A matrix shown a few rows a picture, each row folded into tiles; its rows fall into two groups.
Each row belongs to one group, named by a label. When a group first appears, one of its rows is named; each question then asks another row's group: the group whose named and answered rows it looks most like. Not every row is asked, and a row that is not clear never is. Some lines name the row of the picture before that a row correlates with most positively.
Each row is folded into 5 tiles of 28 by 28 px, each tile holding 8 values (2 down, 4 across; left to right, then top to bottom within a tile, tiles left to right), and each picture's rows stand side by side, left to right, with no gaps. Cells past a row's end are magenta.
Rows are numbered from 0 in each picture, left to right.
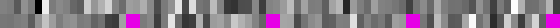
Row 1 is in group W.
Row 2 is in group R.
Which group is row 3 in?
R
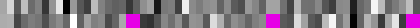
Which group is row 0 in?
R
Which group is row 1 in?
W
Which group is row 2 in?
R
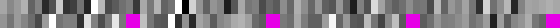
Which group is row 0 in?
R
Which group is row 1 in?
W
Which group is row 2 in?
R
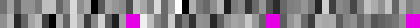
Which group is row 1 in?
W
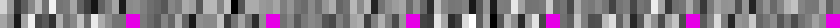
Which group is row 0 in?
W
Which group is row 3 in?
R
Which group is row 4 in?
R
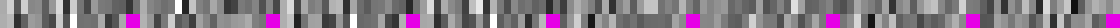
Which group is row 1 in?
W
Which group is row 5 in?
R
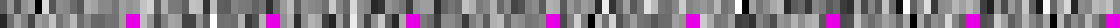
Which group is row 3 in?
W
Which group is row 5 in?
W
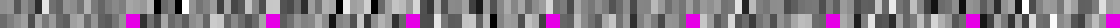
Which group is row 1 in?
W
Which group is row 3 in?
R
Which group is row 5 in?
W
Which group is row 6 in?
W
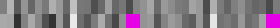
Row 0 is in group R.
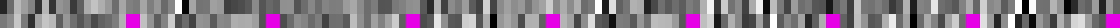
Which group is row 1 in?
W
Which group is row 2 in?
W
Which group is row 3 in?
R
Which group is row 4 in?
W
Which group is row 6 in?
R
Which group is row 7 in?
W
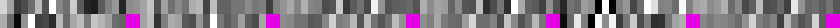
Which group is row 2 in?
R
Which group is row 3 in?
R
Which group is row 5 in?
R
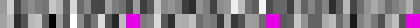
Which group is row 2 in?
R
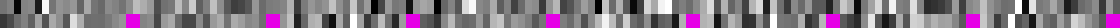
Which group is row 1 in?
W
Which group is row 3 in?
W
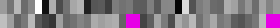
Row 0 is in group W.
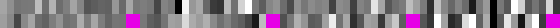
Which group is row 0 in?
W
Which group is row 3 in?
R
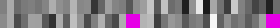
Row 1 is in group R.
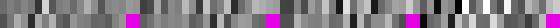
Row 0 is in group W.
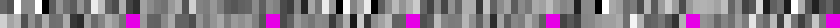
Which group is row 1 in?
W
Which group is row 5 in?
R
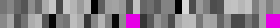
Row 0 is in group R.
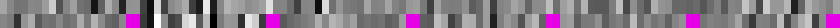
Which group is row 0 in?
W
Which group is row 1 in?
R
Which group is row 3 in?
R
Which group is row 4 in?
R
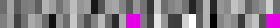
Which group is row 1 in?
R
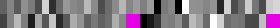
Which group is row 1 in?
W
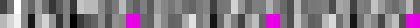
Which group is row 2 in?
R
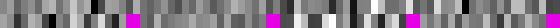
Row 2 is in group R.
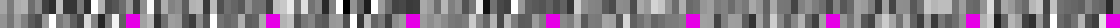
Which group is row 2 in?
R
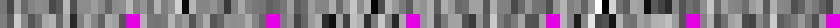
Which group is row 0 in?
R
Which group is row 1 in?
W
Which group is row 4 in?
W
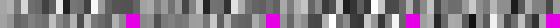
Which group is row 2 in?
R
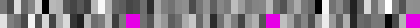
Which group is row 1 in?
R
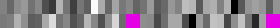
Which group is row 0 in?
R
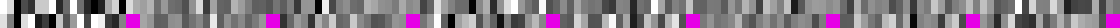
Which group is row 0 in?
W
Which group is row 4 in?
R
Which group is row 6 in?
R
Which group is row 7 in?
W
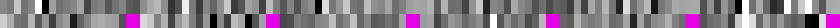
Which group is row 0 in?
W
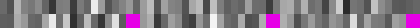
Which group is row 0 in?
R
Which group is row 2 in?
R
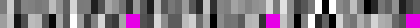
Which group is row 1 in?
R
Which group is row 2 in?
W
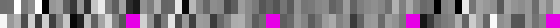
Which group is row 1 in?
W
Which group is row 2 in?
R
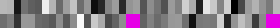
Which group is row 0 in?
W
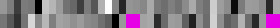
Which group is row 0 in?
W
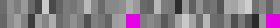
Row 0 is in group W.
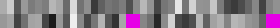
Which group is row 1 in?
W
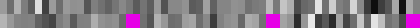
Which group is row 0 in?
W
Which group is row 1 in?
R
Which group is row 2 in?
W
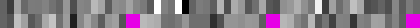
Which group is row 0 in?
R
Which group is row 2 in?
W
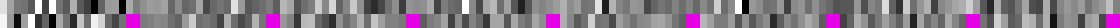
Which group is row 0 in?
W
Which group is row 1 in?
R
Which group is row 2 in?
W
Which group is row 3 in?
W
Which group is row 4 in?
W
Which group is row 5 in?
W
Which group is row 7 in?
R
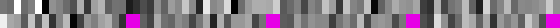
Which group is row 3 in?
R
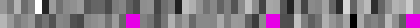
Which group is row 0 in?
W
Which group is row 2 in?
R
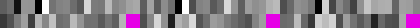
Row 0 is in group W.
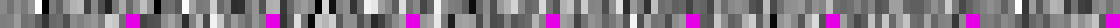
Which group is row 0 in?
W
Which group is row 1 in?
W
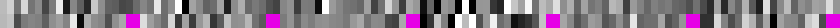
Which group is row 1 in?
W
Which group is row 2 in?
W
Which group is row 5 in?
R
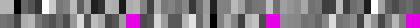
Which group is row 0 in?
W
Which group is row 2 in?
R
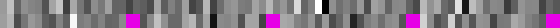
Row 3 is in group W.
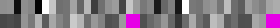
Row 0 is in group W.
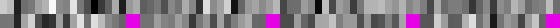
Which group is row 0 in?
W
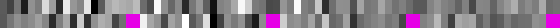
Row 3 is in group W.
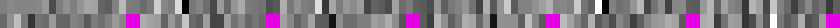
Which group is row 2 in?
W
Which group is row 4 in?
W
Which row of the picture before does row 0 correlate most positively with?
3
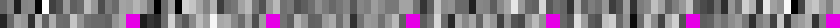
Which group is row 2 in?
R
